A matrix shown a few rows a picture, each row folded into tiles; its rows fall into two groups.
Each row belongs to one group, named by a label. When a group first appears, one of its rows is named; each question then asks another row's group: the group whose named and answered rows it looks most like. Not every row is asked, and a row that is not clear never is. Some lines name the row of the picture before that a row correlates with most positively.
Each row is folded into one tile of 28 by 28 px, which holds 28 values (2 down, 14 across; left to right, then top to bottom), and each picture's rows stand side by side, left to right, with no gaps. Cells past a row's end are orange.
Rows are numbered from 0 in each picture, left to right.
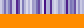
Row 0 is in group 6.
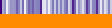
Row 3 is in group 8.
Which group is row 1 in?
8
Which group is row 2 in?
6
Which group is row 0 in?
6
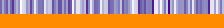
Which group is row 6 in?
6
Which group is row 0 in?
8
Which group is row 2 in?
8
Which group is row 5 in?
8
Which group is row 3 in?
8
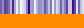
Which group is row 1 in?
6
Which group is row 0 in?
8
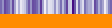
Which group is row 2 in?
6
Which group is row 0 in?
8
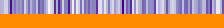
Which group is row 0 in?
6
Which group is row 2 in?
8
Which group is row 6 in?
6
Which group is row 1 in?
8
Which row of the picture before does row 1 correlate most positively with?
3
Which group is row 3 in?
8
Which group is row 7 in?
8
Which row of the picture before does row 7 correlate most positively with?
3
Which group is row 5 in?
8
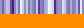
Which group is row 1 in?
8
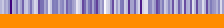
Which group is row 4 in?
6
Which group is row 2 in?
8
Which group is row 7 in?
6
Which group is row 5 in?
6
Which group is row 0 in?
6
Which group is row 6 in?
6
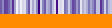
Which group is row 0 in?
8
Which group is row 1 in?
6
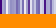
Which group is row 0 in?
6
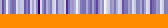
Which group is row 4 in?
8
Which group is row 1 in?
6
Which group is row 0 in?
8
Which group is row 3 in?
8
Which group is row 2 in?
8
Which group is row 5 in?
8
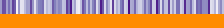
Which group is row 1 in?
8
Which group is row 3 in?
6
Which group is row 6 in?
6
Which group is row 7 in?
8
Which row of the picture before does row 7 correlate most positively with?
3
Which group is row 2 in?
8
